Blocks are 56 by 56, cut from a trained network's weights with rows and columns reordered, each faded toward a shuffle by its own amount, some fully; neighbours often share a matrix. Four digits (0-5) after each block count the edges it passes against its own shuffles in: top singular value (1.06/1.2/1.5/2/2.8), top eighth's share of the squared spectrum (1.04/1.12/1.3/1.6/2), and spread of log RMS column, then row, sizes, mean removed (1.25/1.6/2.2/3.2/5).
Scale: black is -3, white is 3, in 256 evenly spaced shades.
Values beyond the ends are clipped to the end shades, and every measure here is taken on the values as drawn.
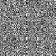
4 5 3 2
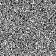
2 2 0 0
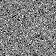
0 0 0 0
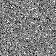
0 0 0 0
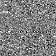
2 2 0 2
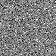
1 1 0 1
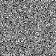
2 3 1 2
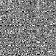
3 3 0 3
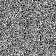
1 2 0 0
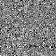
2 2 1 2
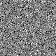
0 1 0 0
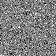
1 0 0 0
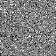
3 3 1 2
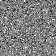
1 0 0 0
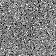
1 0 0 0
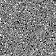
2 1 1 0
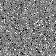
0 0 0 0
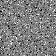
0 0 0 0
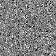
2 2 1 0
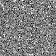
2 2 1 0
